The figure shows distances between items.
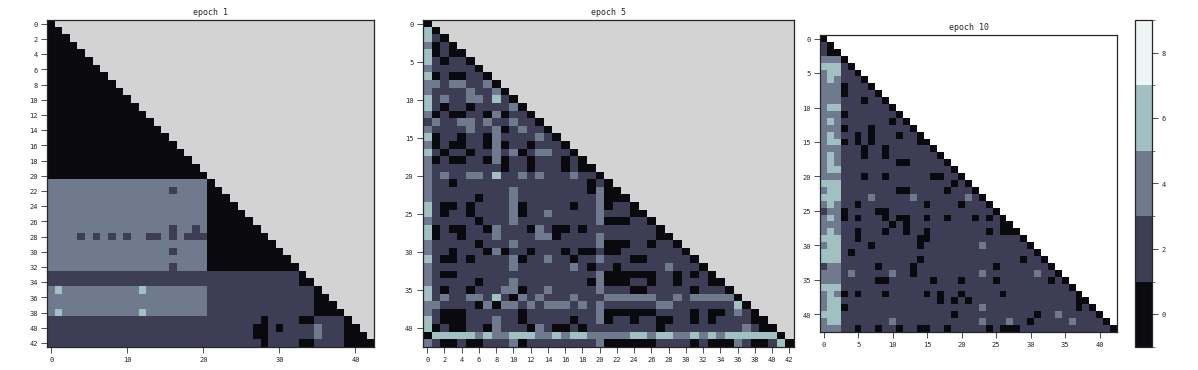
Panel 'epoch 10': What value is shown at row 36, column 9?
2
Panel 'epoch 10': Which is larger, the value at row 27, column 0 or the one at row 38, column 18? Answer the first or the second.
the first
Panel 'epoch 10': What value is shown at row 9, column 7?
2
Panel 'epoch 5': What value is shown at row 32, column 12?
2
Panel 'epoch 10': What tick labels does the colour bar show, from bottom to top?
0, 2, 4, 6, 8
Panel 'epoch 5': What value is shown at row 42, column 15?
2
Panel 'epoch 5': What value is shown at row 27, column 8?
4
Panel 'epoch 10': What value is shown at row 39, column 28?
2
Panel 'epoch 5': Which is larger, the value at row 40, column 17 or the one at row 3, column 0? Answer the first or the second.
the second
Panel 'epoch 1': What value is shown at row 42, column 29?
2
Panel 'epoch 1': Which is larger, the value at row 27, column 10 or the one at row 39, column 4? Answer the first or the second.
the first
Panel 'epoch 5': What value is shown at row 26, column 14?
2
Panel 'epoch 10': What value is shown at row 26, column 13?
2
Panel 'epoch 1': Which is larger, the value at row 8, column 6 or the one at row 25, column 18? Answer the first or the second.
the second
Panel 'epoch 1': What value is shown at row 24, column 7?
4
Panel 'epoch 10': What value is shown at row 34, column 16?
2
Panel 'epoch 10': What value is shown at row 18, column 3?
2
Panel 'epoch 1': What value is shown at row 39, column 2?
2
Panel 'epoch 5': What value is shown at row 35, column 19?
2
